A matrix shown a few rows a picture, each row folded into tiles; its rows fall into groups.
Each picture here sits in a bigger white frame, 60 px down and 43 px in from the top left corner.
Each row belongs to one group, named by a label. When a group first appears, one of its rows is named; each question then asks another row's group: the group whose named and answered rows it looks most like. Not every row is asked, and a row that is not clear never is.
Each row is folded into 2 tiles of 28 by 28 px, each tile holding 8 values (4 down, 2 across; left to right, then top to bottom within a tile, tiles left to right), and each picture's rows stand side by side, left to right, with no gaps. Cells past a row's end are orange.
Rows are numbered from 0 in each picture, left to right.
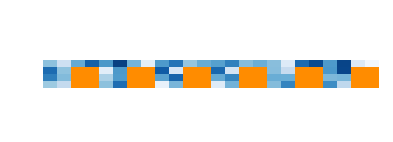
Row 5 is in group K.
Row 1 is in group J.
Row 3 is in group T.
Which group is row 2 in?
T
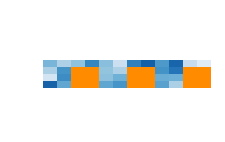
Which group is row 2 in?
K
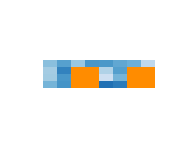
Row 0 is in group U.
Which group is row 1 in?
J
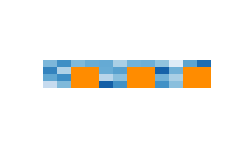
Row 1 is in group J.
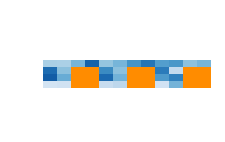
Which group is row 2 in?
T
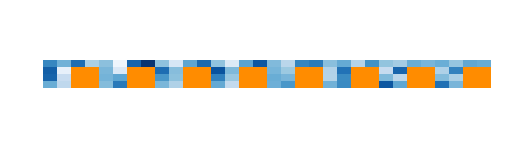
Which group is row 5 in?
U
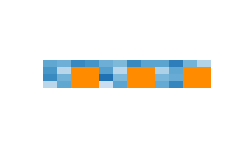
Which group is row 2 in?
J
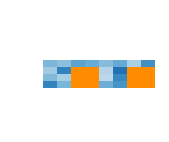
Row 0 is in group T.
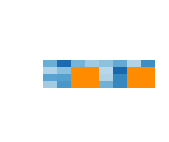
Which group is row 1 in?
U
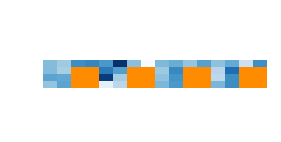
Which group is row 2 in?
U
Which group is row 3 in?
U
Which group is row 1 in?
K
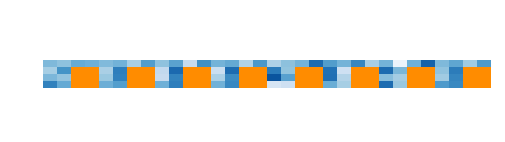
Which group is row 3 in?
U
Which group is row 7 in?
U
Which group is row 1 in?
U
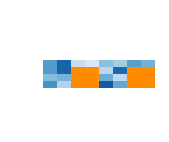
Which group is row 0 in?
K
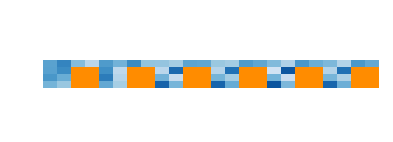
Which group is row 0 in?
K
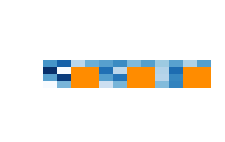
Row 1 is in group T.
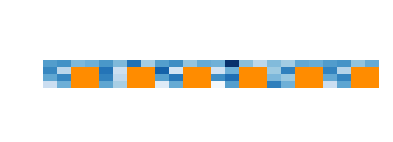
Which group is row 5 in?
T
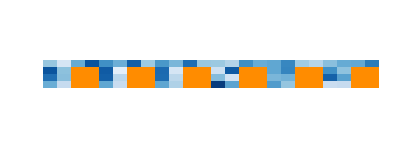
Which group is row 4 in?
K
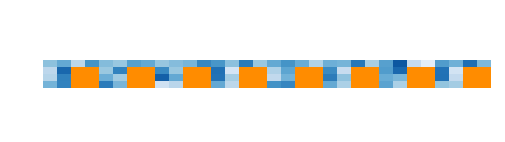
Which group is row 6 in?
K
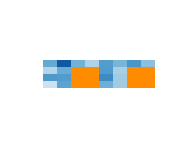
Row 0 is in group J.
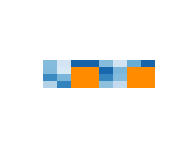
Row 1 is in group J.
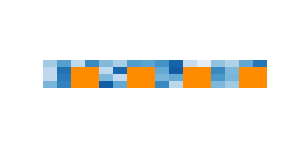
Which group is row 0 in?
U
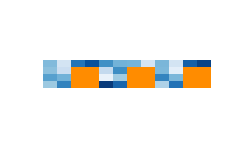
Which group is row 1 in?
J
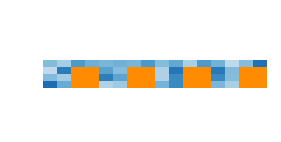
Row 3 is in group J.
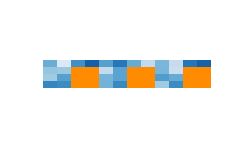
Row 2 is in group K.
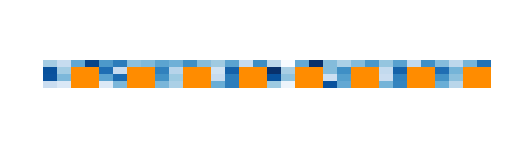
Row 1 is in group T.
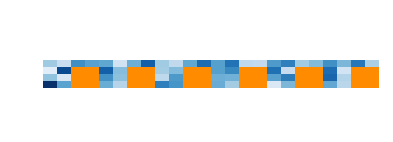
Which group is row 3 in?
K
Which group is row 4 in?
T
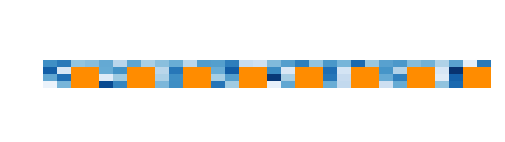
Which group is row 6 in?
T
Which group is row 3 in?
K
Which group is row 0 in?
T
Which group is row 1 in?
J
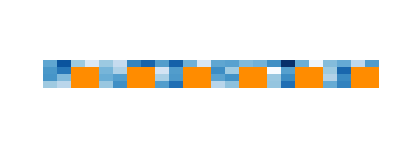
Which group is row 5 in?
U
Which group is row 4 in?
J
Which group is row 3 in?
T
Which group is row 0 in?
K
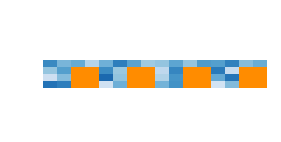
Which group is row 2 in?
U
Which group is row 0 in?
J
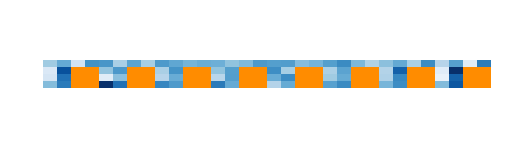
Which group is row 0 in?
U
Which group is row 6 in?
U
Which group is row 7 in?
U
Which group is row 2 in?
J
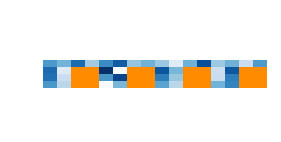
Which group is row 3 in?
U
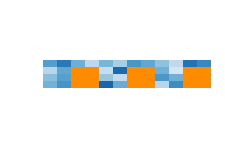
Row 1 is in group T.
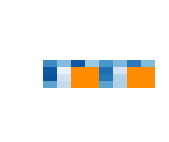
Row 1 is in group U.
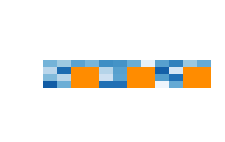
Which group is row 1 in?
J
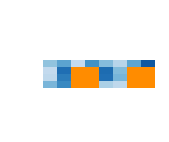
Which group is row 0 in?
U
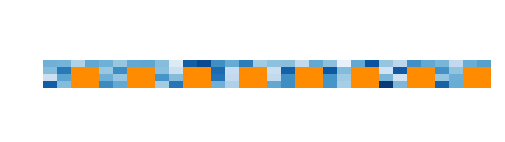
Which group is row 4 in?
U
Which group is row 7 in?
J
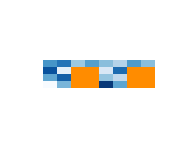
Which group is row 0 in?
T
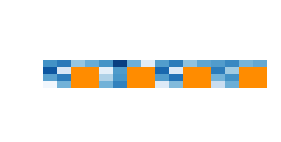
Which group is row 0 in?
T
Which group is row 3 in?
T
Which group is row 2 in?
T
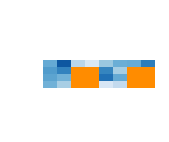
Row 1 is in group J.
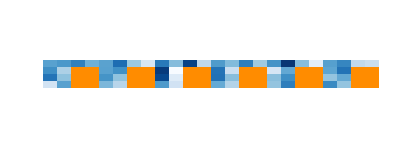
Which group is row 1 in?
K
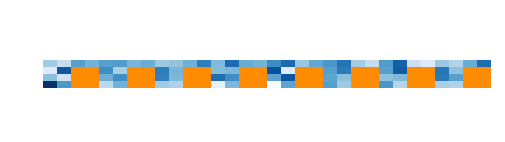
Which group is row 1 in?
T
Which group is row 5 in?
K
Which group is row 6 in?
K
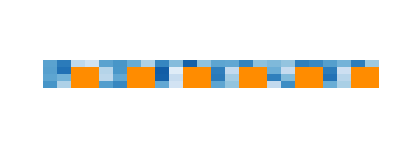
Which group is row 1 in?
J
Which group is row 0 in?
K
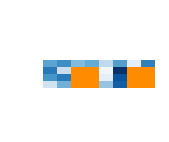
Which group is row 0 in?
T
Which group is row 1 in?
U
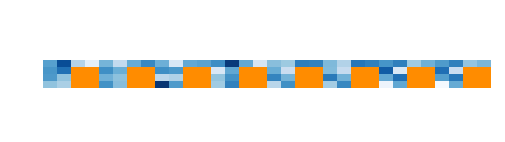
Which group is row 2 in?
J
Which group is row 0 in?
K
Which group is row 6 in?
T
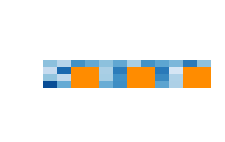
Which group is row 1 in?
U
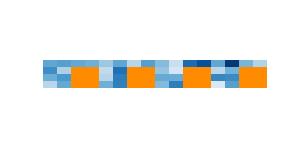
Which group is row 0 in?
T
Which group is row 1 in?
U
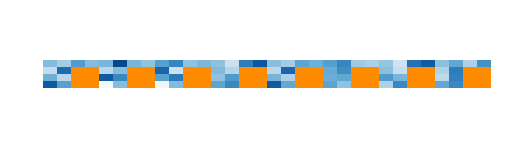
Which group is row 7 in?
U
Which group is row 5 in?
K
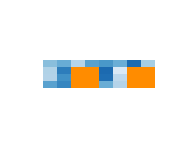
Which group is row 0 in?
U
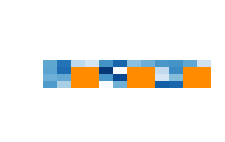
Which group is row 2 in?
J
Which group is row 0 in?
K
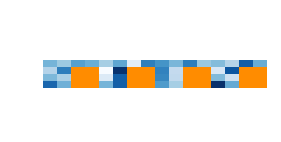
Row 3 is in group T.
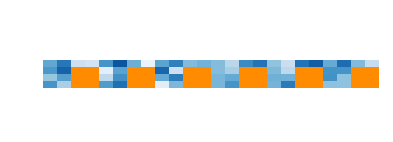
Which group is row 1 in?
J
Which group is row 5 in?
K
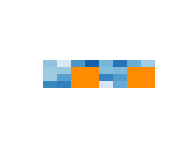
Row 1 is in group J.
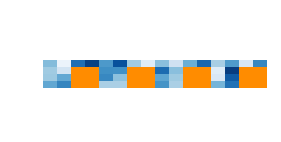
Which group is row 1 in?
K
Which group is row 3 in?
U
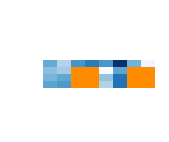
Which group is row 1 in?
J
